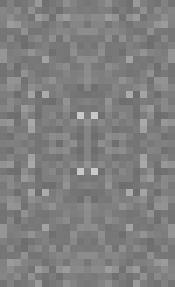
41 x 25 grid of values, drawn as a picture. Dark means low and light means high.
Average level on the scale: 50%. Seam: none. Mirror symmetry: left to right and top to bottom. Slope: none. Histogram: skewed, a long tail of high values. Grain: fine. Odd rows or columns: none.
